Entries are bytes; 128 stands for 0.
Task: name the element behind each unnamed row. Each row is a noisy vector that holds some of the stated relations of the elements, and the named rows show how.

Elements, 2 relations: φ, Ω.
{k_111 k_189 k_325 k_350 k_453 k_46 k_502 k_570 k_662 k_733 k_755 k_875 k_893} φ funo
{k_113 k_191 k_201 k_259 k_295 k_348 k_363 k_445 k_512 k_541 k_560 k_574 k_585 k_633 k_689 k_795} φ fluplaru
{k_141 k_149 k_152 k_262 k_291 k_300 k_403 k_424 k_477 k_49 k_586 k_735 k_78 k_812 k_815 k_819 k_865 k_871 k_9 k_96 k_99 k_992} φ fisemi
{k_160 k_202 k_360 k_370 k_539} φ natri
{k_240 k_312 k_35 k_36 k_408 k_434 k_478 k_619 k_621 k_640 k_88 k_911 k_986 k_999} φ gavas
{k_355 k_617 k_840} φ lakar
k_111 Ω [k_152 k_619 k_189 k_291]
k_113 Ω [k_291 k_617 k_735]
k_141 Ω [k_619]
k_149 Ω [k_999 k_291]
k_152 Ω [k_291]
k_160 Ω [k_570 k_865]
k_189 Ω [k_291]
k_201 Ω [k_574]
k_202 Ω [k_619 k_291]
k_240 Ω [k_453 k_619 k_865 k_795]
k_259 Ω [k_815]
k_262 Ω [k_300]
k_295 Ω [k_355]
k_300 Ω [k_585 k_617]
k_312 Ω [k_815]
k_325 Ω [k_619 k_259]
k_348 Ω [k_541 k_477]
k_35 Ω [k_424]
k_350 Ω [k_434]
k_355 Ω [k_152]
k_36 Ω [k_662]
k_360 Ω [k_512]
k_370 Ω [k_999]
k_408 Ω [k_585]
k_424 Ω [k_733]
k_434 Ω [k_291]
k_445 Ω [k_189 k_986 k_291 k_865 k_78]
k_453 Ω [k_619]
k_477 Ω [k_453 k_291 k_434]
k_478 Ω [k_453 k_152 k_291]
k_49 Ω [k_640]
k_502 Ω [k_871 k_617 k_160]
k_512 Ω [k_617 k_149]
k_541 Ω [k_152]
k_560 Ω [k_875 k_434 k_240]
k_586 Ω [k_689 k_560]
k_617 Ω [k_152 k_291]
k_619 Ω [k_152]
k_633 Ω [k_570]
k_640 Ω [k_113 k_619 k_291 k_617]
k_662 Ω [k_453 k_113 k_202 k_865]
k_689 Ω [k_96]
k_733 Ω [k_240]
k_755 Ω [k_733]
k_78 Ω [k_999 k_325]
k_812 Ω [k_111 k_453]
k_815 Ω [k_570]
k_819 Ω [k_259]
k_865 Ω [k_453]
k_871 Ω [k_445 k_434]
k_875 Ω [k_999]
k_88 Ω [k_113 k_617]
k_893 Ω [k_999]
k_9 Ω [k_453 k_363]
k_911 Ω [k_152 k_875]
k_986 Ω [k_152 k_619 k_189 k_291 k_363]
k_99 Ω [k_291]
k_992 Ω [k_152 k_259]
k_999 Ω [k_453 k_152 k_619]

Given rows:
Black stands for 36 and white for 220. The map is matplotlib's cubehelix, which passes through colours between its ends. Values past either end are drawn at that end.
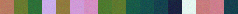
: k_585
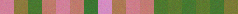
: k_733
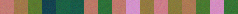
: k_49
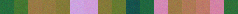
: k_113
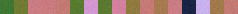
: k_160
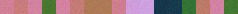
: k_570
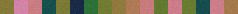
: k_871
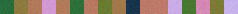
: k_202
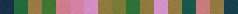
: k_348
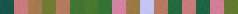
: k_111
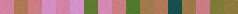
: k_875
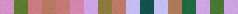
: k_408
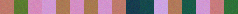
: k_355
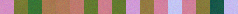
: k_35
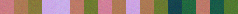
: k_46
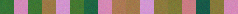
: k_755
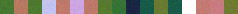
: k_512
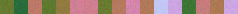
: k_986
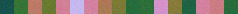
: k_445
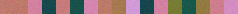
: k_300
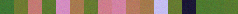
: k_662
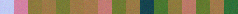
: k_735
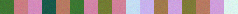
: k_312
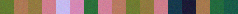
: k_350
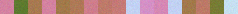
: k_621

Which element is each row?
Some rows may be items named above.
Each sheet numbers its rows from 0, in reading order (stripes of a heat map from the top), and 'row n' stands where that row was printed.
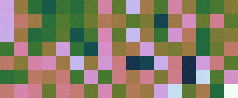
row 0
k_424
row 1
k_152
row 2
k_424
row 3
k_755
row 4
k_355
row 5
k_160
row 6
k_240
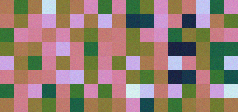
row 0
k_360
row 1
k_355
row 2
k_893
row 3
k_350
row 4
k_35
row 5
k_189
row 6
k_312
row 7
k_262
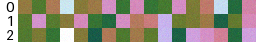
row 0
k_360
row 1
k_755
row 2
k_539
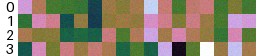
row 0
k_403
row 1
k_992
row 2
k_49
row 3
k_259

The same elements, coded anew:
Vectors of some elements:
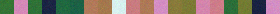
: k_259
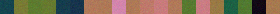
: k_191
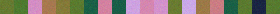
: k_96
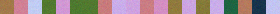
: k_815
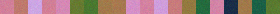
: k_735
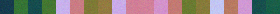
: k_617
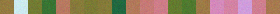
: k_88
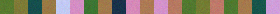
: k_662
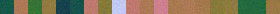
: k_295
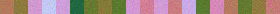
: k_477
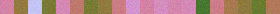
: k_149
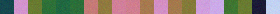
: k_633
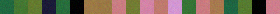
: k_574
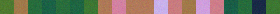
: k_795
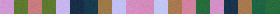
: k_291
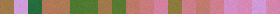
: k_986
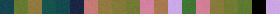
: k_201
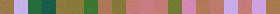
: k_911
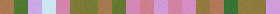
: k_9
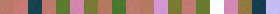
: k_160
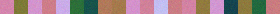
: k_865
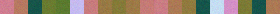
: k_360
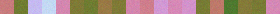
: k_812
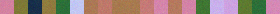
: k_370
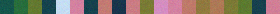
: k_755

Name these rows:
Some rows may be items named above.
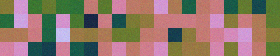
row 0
k_113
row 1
k_35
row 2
k_408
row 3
k_619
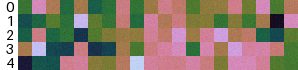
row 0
k_621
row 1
k_46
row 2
k_560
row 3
k_434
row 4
k_355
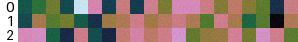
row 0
k_755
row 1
k_191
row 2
k_619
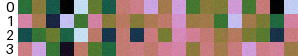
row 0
k_570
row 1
k_202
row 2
k_755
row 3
k_999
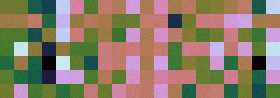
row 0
k_325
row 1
k_408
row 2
k_111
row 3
k_312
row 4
k_570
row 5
k_893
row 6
k_113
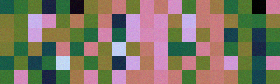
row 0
k_574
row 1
k_586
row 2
k_96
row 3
k_585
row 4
k_350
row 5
k_512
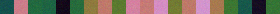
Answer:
k_689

